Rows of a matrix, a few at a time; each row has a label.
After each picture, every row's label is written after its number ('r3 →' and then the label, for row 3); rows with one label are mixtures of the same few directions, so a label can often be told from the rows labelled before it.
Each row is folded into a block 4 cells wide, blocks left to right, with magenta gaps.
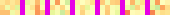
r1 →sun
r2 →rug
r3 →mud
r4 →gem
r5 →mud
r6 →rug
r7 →rug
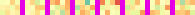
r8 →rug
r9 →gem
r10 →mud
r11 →gem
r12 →mud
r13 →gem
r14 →rug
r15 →mud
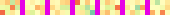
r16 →rug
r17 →gem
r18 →gem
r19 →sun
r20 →rug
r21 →rug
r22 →mud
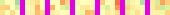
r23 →mud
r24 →rug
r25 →gem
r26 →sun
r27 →mud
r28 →mud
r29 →gem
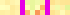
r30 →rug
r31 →mud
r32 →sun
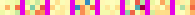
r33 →sun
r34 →mud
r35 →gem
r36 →gem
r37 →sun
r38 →rug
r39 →rug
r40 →mud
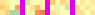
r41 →sun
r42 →sun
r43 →sun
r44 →sun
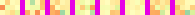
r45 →gem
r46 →mud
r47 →sun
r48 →sun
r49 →sun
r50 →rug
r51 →sun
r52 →sun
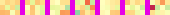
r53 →sun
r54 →mud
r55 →sun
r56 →rug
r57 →sun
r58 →sun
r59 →gem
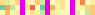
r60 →gem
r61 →mud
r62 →gem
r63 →mud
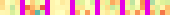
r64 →rug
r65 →sun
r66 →gem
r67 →mud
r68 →gem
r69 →mud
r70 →mud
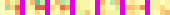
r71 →mud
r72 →gem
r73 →gem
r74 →sun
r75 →rug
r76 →sun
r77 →sun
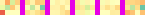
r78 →rug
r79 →sun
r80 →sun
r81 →rug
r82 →sun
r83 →sun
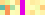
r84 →gem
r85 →rug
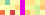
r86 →mud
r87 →rug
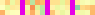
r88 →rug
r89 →mud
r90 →rug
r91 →gem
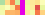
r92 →rug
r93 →rug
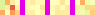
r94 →rug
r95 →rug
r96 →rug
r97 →mud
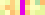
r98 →rug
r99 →rug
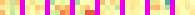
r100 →rug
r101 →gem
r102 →sun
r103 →sun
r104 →sun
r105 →mud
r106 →mud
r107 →gem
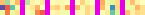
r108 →gem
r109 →sun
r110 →sun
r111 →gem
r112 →rug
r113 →rug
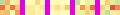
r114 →sun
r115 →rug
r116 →sun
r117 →sun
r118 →gem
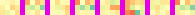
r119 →gem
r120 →sun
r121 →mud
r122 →sun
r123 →gem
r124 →sun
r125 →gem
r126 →sun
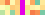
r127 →mud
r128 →gem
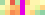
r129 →rug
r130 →sun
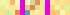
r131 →gem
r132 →rug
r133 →sun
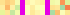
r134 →mud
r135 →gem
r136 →rug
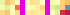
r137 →rug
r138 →rug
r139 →sun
